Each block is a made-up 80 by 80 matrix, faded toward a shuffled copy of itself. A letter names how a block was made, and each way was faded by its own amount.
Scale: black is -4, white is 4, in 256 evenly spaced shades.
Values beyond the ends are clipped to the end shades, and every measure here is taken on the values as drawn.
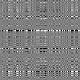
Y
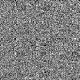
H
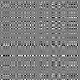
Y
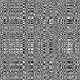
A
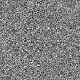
H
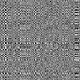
A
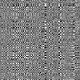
A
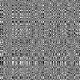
A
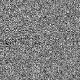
H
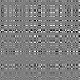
Y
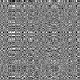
A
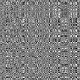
A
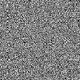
H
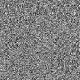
H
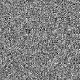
H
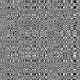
A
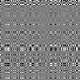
Y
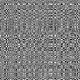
A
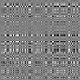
Y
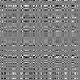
Y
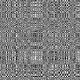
A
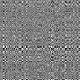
A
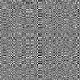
A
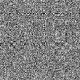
H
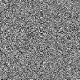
H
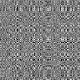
A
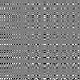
Y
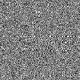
H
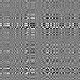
Y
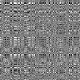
A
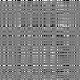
Y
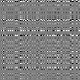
Y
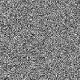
H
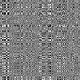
A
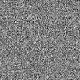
H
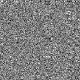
H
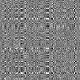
A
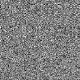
H
